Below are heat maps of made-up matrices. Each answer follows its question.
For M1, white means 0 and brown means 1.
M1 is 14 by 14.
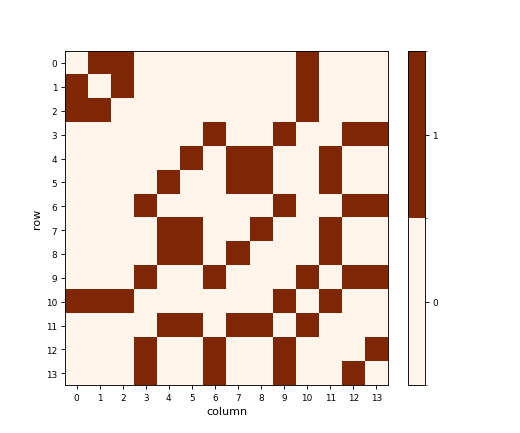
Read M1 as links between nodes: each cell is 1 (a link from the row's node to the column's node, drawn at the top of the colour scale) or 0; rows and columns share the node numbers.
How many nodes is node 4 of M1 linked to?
4
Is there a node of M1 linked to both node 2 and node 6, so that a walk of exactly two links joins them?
no
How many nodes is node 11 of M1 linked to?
5
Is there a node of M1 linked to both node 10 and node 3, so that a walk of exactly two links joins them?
yes
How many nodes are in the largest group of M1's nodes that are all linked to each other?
5
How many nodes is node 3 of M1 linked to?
4
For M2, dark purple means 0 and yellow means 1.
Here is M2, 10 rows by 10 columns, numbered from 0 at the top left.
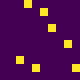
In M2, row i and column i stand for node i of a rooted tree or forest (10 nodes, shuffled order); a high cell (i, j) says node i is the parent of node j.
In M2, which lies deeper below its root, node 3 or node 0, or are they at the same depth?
node 3
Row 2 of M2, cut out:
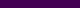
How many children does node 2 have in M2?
0
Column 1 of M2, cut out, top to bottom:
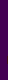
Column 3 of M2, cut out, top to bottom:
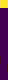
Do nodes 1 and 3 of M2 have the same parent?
no
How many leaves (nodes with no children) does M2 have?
4
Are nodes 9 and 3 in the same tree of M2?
no
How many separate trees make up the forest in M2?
3
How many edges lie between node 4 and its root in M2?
3
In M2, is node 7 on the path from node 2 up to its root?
yes
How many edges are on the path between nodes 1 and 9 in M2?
3
